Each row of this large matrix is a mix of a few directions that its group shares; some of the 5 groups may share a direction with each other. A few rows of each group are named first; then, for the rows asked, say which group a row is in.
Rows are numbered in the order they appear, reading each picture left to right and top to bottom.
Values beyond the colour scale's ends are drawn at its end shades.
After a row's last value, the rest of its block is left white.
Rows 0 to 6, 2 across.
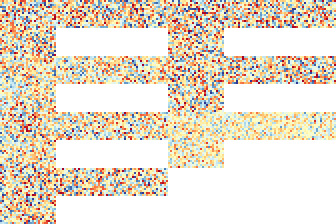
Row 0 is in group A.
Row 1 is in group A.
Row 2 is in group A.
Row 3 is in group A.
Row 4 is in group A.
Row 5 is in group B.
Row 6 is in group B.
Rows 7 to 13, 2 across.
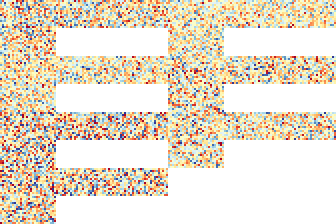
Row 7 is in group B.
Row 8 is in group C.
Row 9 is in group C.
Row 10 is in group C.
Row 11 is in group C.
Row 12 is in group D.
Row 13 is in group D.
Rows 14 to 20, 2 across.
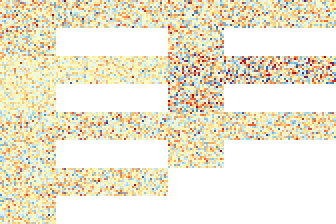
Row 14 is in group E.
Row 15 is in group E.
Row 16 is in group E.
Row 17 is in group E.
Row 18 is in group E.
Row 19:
A
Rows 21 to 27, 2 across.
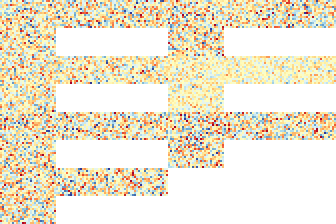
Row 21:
A
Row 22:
C
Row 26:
B
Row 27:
E
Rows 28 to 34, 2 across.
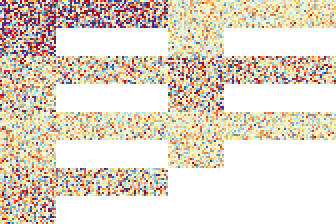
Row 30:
E
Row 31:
D
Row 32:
A
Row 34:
B
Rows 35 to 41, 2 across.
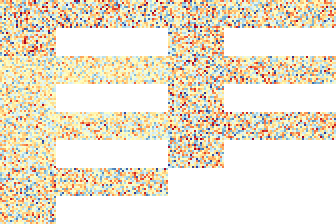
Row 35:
E
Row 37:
B
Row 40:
B
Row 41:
A
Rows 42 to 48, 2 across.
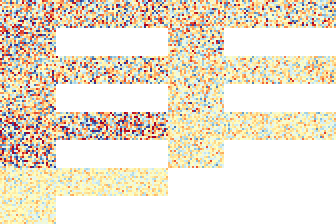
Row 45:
A
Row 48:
A
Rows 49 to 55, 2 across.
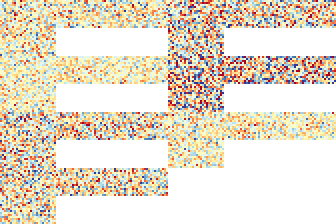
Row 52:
A
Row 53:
C
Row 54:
C
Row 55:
E
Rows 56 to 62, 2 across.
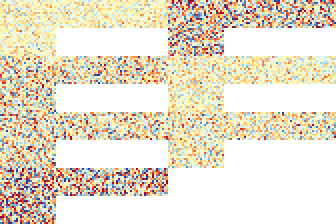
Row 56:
A
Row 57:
C
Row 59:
B
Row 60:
D
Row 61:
E
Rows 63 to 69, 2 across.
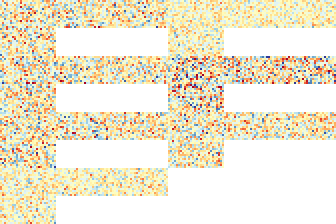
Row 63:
A
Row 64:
B
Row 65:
B
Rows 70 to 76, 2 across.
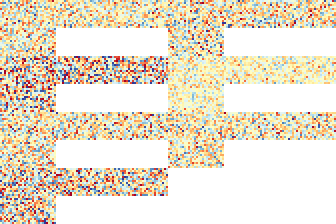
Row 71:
A
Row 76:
E
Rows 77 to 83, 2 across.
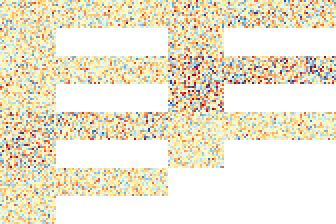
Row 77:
A
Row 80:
A
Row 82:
A
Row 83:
E
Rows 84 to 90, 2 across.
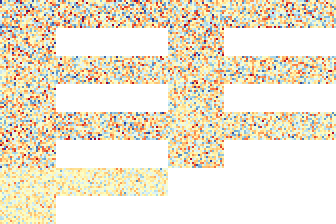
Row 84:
E
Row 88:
A
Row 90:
C
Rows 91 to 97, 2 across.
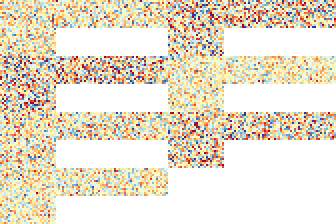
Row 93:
C
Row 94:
C
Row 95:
C
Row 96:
C
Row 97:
E
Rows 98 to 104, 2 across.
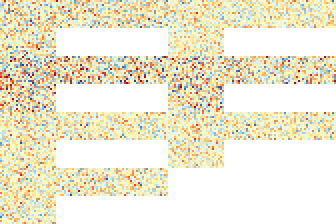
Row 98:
A
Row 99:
A
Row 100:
A
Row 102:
A
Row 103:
C
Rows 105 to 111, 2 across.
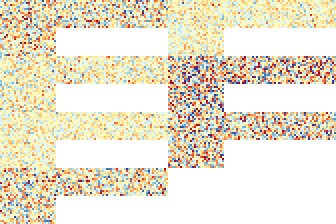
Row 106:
A
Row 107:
E
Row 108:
C
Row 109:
D
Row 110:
A
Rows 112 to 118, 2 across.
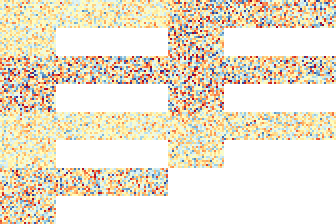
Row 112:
C
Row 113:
B
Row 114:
D
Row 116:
A
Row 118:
B
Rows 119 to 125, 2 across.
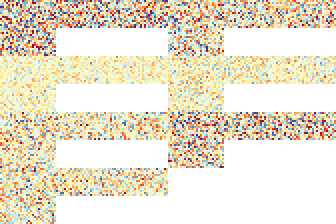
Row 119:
A
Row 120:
A
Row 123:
A
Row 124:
A
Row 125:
A
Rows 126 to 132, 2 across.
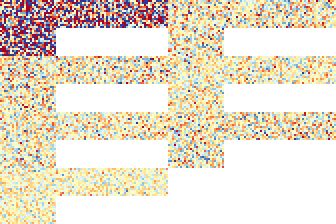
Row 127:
C
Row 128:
D
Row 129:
E
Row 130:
A
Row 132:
A
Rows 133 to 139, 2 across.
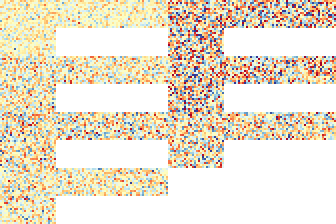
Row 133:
C
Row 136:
B
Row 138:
C
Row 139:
D
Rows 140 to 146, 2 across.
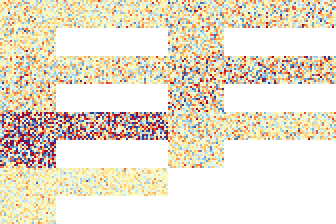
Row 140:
D
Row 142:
B
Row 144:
D
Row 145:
A
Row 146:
C
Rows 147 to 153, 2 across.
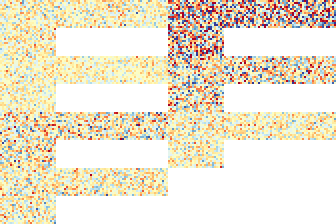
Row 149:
B
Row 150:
E
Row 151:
C
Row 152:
E
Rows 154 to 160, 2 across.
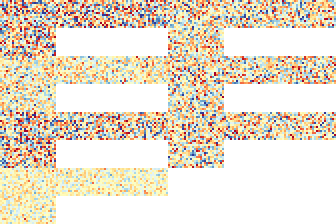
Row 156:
B
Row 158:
B
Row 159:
E
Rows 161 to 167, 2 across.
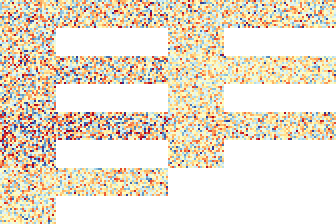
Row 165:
A
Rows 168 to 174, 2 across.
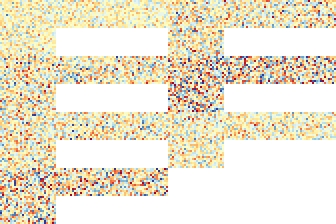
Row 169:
D
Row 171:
B
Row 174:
E
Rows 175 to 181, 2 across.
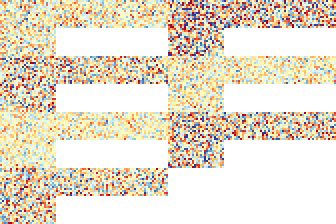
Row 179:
E
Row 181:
B
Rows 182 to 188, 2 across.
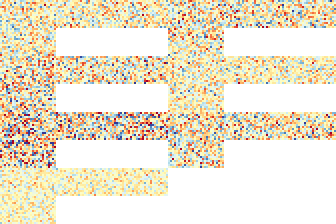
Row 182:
A
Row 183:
A
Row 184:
B
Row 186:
D
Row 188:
D
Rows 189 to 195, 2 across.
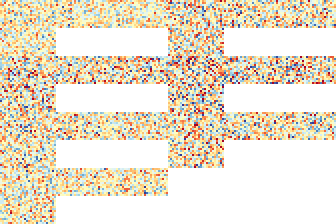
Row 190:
D
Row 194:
B
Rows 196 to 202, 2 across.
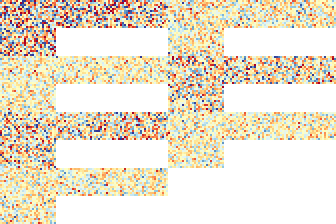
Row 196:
E
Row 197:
A
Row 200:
C
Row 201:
C
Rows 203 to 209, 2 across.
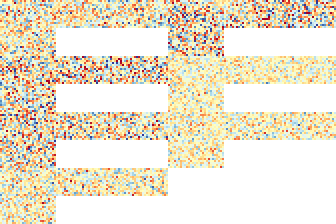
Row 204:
C
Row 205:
E
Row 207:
D
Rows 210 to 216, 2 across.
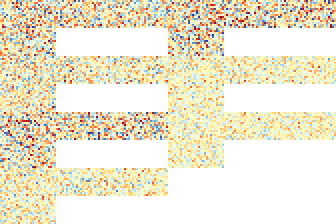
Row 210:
B
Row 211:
C
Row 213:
E
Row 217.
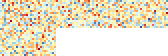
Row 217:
A
